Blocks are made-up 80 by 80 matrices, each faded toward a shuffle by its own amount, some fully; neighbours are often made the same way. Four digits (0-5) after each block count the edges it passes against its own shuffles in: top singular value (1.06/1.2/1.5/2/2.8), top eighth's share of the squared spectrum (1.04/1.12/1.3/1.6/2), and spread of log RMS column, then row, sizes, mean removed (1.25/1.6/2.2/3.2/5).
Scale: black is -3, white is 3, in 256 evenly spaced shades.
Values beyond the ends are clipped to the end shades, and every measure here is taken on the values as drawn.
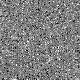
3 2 0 0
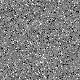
2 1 0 0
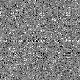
4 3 1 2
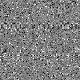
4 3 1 2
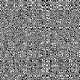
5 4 2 3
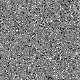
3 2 1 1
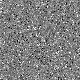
1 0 0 0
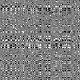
5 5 3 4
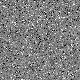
0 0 0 0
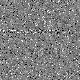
3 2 0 1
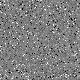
1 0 0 0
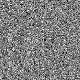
3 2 0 1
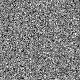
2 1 0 0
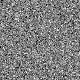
1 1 0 0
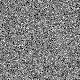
0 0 0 0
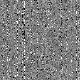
2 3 3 0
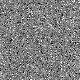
1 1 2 0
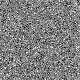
0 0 0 0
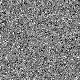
0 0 0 0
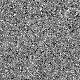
0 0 0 1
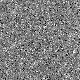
0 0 0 0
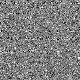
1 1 0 2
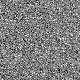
1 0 0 0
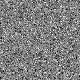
2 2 0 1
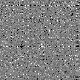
4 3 1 2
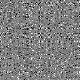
4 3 2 2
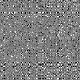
4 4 2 3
